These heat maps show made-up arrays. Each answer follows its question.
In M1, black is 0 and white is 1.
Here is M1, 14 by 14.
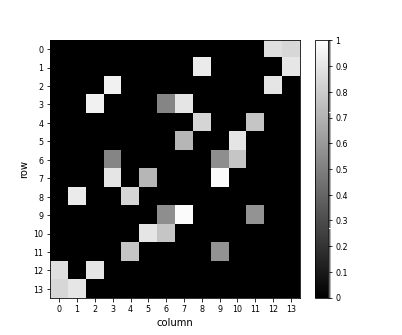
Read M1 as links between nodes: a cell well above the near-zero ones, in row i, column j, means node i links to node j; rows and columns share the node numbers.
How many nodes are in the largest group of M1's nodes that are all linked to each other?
2
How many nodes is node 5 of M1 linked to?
2
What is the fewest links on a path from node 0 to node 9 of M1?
5
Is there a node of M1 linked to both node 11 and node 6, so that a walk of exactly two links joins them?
yes
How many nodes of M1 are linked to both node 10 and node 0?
0
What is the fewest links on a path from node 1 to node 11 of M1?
3
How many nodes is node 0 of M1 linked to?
2
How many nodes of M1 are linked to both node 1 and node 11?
0
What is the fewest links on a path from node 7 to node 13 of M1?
5
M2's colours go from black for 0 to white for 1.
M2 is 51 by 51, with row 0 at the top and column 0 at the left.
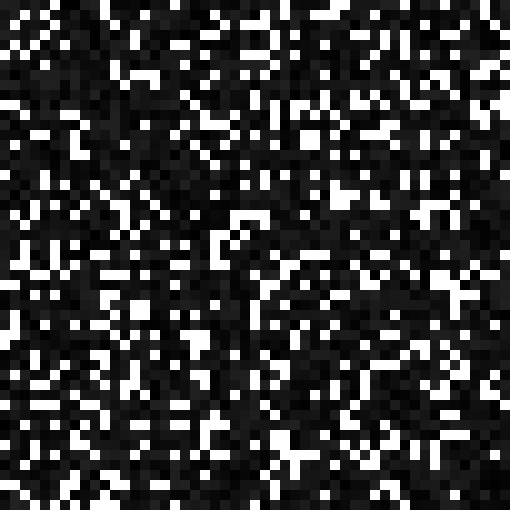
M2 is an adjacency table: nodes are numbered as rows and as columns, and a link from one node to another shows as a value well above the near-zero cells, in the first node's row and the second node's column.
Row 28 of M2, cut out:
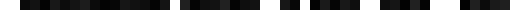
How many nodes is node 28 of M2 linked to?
11
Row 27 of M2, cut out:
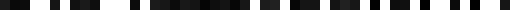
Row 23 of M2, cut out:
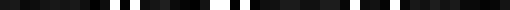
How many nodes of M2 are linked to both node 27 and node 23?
1
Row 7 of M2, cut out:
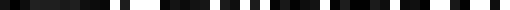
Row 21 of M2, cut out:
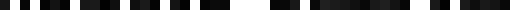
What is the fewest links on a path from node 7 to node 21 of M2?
1
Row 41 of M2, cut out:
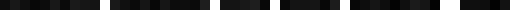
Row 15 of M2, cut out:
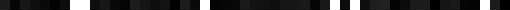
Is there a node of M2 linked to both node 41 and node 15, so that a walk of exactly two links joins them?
no
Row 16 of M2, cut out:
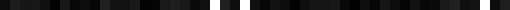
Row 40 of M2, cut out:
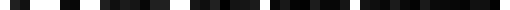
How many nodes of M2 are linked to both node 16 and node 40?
0
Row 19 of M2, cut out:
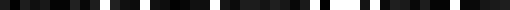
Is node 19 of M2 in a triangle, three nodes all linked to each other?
yes
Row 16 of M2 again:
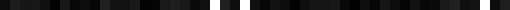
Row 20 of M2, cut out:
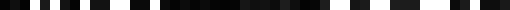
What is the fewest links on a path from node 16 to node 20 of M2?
3
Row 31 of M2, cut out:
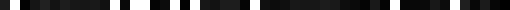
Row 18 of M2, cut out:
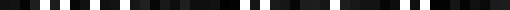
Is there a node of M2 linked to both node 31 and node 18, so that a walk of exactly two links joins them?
no
